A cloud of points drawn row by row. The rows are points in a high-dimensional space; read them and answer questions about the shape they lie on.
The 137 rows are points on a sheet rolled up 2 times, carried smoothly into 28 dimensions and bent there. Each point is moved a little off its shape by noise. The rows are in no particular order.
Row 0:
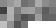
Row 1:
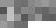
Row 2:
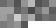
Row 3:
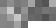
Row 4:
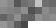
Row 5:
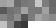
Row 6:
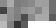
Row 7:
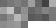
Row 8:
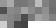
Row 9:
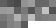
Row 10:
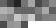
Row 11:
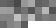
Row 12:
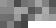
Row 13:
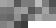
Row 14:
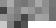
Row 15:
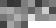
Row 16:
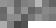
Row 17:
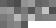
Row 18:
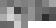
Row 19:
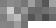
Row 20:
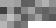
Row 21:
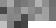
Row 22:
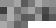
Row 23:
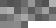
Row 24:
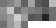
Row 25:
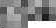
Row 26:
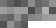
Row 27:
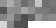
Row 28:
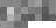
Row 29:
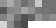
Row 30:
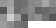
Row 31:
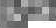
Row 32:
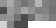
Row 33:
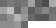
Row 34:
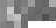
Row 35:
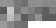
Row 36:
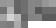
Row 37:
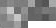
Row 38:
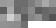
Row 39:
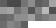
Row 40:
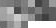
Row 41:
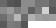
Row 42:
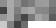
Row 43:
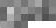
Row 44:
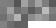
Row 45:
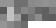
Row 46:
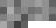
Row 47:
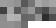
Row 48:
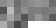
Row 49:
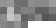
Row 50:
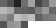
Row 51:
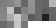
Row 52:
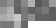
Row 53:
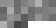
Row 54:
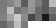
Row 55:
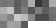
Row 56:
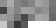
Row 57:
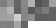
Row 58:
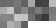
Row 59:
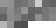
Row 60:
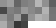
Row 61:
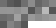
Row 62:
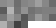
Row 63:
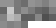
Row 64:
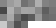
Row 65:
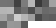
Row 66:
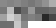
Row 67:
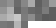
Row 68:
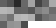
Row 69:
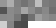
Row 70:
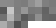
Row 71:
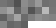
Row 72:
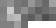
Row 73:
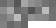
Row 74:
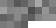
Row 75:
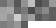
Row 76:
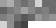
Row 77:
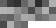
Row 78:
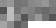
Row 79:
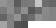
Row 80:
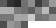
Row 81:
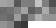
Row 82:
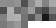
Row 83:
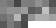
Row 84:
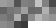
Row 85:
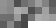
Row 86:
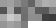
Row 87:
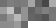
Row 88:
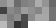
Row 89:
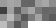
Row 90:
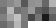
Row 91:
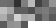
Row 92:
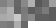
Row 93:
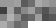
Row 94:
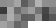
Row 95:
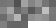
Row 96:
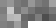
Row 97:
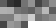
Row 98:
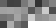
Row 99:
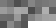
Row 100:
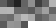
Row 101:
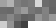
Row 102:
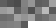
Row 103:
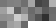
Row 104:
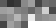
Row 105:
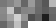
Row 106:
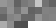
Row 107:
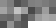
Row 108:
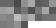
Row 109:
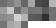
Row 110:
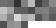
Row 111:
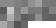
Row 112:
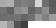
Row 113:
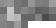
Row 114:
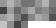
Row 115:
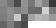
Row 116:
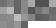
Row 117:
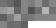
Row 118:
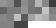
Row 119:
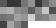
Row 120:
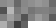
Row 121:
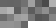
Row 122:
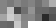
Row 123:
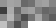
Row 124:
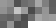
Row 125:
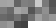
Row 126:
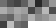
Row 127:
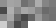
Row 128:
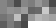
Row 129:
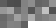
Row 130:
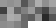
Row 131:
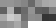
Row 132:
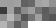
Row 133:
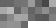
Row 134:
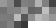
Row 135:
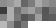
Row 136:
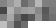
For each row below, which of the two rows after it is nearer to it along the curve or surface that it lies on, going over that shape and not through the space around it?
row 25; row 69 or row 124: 69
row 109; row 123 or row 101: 123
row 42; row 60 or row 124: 60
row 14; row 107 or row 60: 60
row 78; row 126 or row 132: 132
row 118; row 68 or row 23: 23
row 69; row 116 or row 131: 131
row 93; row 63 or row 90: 90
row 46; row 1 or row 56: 1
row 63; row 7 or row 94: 7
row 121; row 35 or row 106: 35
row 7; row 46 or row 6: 46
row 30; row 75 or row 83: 75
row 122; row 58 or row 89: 58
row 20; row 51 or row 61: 51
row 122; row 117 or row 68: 68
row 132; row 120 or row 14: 14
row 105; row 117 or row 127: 127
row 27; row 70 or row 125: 125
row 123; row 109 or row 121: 109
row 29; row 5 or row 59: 5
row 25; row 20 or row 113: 20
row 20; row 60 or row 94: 94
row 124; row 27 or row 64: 27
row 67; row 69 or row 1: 1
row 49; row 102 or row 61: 102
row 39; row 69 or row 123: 69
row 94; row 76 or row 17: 76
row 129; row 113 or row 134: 134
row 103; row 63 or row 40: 40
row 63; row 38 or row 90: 38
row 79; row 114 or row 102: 102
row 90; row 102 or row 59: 102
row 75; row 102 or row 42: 102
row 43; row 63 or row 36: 63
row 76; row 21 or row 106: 21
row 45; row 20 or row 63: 63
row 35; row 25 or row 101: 101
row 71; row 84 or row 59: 59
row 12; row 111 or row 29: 29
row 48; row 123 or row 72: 72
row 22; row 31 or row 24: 24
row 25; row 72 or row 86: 86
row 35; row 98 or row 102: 102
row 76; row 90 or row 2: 90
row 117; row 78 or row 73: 73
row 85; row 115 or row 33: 115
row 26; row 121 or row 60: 121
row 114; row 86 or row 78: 86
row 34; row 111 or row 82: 111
